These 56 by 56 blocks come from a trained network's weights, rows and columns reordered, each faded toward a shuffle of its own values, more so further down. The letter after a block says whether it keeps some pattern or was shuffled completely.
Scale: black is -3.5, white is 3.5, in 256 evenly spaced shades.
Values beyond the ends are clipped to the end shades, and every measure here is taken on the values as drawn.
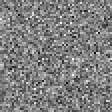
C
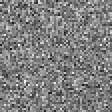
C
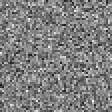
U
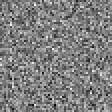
U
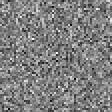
U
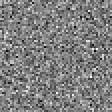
C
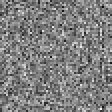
U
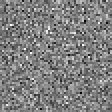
U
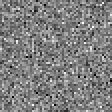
C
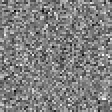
U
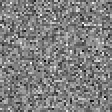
C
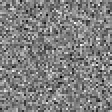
C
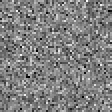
C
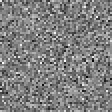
U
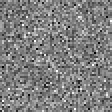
C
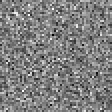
U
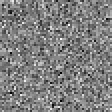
U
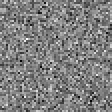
C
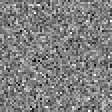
C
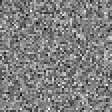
C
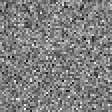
C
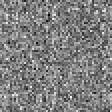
U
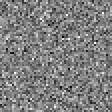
C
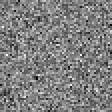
C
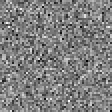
U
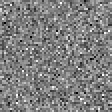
C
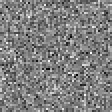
C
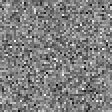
C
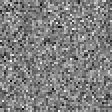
C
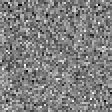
C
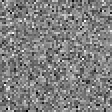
C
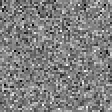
C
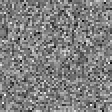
C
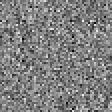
U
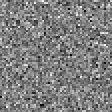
U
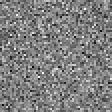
C
